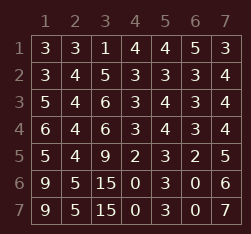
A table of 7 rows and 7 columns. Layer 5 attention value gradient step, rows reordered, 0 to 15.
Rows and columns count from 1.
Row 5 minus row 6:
-4 -1 -6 2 0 2 -1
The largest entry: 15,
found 2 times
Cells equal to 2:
2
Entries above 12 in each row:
0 0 0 0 0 1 1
